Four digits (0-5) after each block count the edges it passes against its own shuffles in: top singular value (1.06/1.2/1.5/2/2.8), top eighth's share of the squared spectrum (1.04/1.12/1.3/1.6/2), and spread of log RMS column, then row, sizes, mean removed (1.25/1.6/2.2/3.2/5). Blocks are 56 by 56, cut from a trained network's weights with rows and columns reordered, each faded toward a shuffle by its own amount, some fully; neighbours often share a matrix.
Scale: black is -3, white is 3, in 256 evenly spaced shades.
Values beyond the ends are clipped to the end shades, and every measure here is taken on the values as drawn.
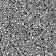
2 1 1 0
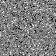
1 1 0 0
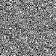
3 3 1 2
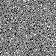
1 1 0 0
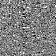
3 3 1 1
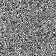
1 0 0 0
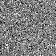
2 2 0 0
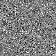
2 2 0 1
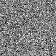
1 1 0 0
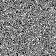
0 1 0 0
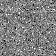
1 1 0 0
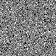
2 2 0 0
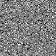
3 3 1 2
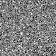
2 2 0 1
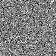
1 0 0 0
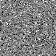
2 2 1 1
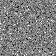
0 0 0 0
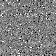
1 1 0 1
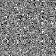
3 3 2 0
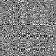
4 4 2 2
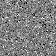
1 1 0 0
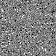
2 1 0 0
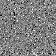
2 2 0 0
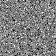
1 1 0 0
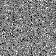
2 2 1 0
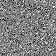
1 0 0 0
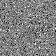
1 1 0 0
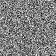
0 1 0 0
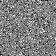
0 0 0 0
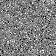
0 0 0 0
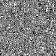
3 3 1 1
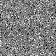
1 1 0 0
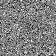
0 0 0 0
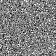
1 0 0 0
